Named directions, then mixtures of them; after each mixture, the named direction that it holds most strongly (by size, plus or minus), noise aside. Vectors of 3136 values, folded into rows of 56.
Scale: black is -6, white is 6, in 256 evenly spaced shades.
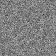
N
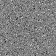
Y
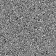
Y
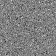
Y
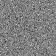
Y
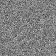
N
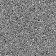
Y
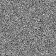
N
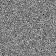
N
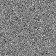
Y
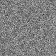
N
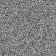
N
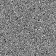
Y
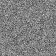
N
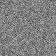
N
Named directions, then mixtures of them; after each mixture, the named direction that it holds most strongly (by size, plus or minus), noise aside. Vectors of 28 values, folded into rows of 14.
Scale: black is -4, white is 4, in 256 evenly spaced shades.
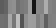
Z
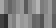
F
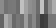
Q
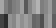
F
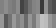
Q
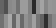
Z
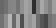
Z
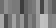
Q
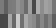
Z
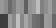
F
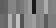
Z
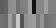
Z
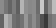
Q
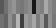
Z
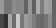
F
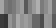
F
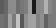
Z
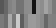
Z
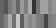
Z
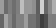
Q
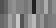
Z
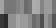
F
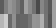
F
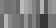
Q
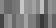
Q
